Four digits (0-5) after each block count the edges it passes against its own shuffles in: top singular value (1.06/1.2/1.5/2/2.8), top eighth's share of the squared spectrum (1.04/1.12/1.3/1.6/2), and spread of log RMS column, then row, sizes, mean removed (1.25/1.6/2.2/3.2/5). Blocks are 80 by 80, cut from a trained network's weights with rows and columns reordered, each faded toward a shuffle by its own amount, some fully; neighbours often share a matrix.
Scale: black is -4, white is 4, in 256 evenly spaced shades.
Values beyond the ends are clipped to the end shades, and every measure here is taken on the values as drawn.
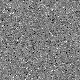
0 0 0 0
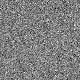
0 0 0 0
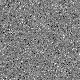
0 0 0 0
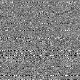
3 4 0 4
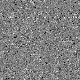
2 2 0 1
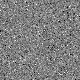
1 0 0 0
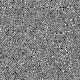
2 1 0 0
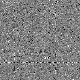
3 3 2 1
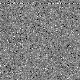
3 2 1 1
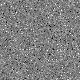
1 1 0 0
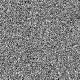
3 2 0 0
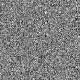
3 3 1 0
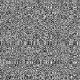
4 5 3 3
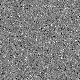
1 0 0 0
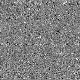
2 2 0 2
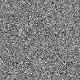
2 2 0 2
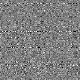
3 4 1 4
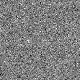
2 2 1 0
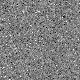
1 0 0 0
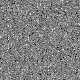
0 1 0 0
